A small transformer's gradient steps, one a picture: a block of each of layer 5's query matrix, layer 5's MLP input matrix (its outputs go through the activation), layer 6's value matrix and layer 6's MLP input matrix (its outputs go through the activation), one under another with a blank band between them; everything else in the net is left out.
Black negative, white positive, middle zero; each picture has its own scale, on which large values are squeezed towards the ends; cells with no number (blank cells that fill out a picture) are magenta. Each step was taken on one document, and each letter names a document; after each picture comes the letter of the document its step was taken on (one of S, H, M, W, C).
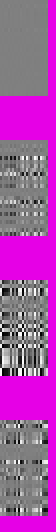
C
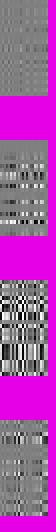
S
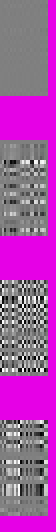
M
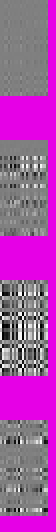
C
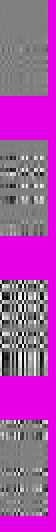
S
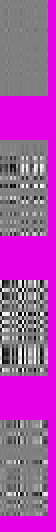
S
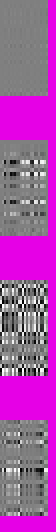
M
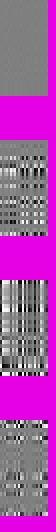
C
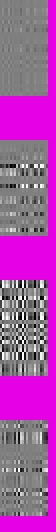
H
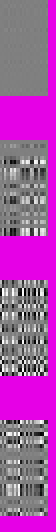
M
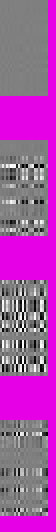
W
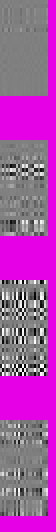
W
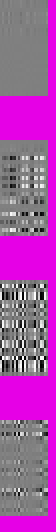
H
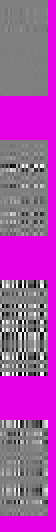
W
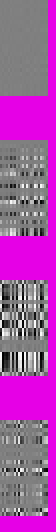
S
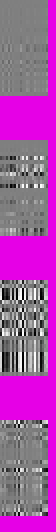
S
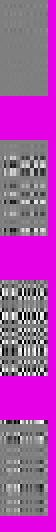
M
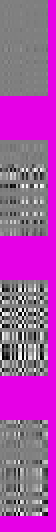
S
